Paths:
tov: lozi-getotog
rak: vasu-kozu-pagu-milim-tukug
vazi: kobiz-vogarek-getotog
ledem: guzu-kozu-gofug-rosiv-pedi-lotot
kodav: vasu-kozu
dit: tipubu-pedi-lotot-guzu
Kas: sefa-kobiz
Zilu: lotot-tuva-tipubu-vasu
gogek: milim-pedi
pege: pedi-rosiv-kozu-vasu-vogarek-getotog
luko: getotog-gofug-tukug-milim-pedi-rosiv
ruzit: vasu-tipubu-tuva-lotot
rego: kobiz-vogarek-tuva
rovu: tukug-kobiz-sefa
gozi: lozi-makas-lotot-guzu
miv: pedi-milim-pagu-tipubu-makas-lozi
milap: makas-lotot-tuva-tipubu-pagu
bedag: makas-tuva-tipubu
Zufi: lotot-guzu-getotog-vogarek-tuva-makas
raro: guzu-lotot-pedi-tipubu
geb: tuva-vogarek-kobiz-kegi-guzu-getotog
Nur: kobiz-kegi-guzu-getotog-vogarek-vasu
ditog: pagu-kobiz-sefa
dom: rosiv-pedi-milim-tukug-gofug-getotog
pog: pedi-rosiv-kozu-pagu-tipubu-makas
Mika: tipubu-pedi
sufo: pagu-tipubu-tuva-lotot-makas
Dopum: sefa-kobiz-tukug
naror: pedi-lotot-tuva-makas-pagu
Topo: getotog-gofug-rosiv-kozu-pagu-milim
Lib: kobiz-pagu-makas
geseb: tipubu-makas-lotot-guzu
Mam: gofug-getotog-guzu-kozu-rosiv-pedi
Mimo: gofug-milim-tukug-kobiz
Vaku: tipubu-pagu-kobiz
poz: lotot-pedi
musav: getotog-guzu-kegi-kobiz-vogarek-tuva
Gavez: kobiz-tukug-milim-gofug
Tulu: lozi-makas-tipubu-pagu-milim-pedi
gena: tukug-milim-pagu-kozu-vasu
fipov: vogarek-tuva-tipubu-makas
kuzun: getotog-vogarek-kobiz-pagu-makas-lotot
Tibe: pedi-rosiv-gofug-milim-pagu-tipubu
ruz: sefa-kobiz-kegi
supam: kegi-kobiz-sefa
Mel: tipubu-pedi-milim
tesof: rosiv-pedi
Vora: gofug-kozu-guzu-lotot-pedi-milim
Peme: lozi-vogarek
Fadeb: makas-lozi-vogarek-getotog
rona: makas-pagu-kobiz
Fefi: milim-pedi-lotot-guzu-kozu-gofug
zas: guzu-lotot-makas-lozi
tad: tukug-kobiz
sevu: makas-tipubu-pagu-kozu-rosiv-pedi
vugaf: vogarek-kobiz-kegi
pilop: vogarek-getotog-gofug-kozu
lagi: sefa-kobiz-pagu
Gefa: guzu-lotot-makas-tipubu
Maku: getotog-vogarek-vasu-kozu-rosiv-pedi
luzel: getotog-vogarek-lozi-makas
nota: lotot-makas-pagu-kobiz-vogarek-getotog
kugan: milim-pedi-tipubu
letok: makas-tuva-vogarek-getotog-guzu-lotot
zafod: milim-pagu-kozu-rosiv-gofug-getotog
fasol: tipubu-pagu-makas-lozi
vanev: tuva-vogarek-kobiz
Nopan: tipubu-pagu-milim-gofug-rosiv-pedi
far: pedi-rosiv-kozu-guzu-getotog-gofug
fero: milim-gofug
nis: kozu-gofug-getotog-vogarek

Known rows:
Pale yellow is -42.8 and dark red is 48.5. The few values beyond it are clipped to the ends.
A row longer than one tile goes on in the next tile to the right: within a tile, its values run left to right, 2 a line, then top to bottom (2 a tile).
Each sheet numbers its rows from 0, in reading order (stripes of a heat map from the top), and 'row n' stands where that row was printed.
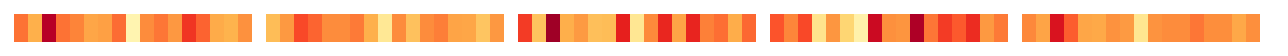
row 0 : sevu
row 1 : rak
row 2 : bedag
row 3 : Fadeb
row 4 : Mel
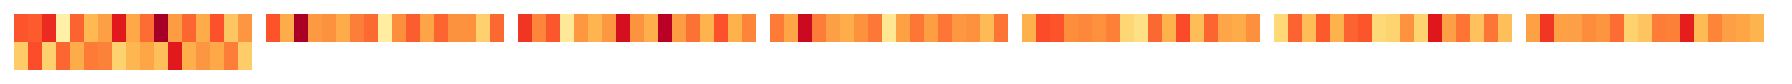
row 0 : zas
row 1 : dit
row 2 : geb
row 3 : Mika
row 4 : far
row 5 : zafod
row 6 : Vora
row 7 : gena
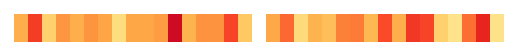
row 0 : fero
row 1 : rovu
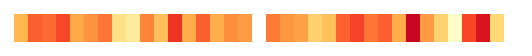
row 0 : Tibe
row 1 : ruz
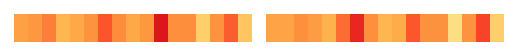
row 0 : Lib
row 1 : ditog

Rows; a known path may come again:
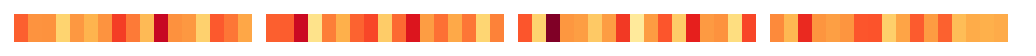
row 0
rego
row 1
raro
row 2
ruzit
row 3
Vaku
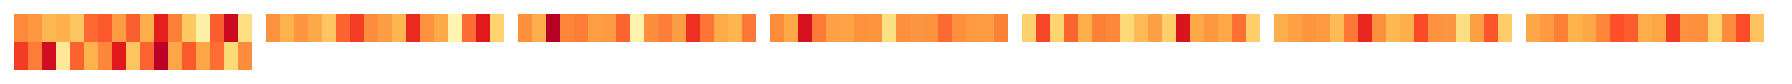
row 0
Dopum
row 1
lagi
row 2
sevu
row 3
Mel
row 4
gena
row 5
ditog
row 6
Lib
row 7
Gefa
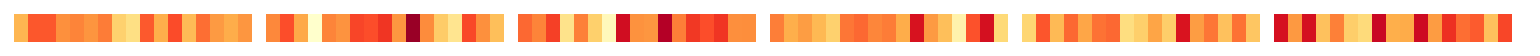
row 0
far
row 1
Nur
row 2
Fadeb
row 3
Kas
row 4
zafod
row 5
fipov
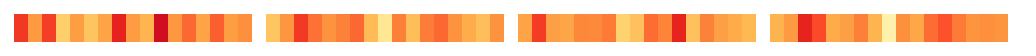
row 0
vanev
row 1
rak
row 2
Vora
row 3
miv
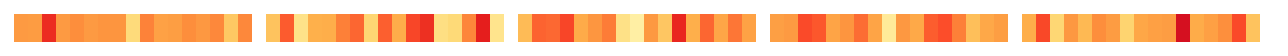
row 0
kodav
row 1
Gavez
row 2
Tibe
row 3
Nopan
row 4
fero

